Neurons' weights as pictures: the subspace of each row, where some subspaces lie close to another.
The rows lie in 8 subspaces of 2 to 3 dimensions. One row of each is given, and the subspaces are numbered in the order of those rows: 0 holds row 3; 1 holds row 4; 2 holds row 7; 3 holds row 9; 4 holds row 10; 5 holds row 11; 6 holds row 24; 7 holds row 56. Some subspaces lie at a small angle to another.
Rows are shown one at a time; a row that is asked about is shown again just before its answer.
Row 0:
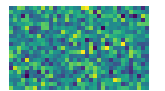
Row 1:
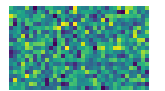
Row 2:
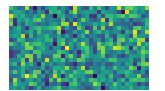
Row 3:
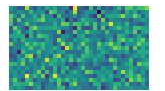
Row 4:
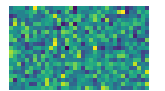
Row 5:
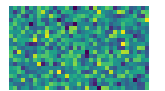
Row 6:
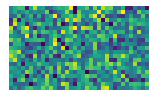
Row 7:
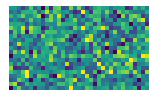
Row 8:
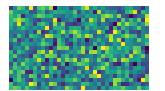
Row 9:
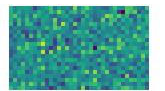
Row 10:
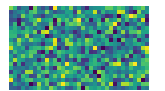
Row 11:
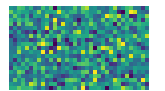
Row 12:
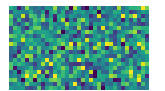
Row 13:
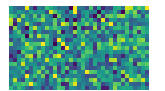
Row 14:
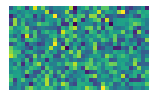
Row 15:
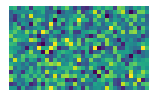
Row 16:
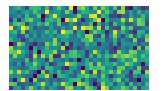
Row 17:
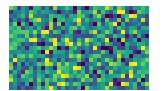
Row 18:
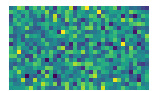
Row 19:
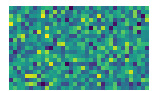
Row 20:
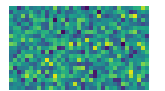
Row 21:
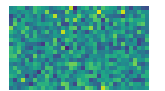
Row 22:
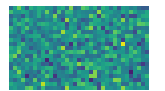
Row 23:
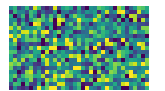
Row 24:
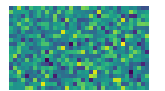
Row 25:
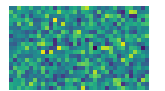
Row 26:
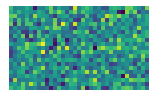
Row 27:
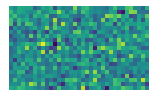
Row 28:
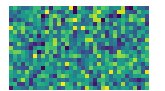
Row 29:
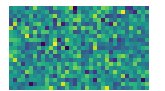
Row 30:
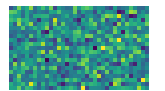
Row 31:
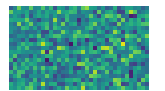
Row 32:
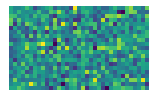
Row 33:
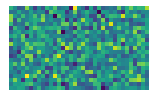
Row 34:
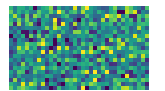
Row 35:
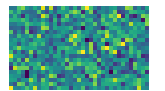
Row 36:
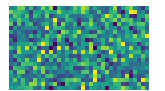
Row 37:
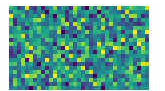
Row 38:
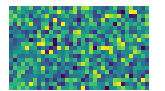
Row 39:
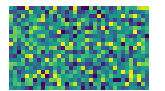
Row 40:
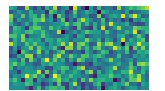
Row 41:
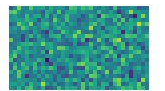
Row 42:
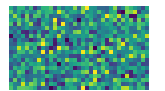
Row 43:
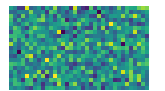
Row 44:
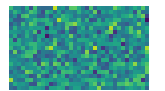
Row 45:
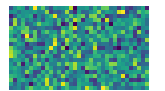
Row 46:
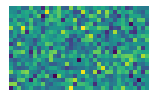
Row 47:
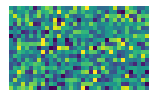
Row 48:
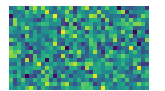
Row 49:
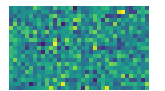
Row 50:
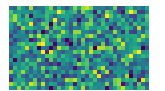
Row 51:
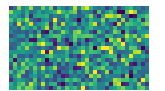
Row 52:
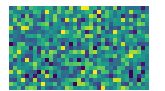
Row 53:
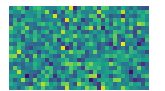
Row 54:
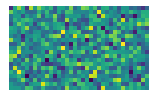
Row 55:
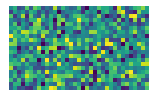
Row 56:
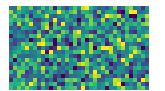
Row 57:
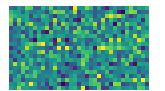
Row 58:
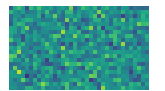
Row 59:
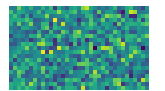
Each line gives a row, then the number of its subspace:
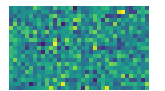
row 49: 5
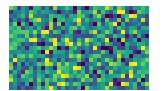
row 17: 6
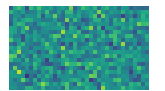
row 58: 4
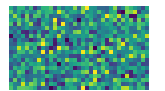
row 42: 3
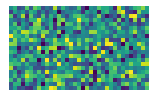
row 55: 3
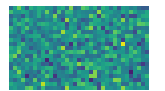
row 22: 6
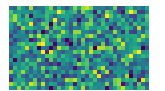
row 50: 2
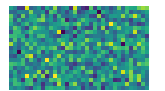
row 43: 0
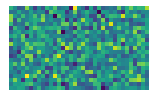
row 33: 5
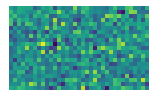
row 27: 5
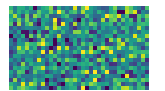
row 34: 3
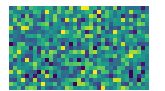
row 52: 2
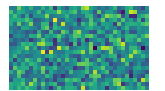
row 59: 7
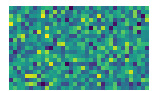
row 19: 4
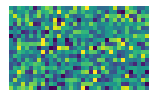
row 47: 1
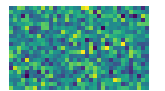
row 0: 2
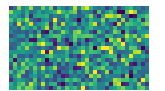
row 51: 6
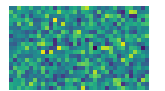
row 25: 7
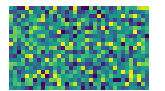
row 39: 0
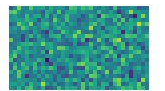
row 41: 4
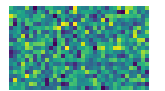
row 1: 1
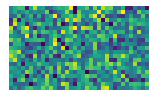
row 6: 0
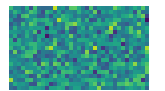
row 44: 4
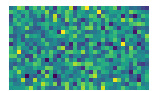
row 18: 5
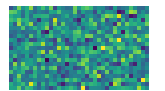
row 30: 4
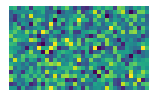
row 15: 2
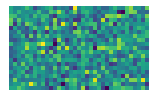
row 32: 5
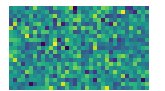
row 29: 0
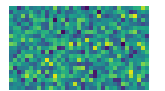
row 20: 7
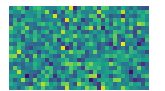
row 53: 6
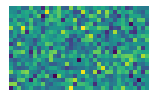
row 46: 2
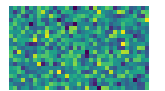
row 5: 4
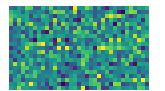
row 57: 6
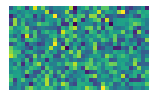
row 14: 3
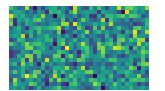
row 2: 1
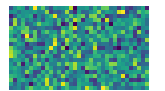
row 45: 3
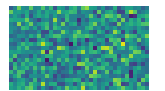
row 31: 6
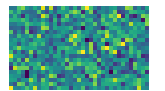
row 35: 2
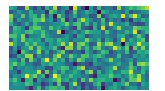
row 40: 5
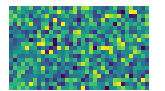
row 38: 7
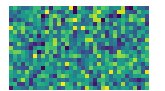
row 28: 2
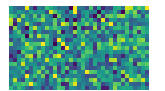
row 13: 0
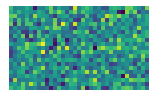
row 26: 3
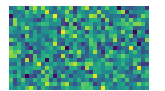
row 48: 1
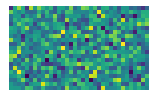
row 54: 4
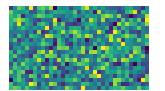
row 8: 4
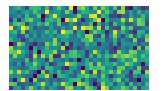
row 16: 2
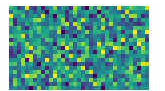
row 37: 1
